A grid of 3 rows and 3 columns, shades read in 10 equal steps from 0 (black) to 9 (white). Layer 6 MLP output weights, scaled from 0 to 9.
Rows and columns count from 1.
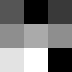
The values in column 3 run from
0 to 5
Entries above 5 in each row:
0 1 2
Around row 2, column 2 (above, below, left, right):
0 9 5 5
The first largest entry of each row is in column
1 2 2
